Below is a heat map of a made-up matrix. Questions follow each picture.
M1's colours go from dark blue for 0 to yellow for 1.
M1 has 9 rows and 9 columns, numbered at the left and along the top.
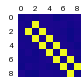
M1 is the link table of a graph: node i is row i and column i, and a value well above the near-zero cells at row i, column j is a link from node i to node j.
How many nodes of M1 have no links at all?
1
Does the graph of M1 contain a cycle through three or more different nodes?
no
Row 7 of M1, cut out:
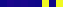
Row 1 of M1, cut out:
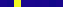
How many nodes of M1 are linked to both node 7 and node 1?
0
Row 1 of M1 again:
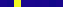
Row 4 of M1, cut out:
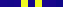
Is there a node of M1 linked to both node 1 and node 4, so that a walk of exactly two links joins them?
no
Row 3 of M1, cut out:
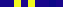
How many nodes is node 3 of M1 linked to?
2
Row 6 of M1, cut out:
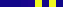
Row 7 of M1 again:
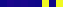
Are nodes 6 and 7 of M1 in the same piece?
yes
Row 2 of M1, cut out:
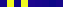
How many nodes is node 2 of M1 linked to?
2
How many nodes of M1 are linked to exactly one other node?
2
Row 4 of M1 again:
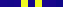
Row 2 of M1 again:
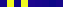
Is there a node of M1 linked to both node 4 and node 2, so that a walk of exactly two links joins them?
yes
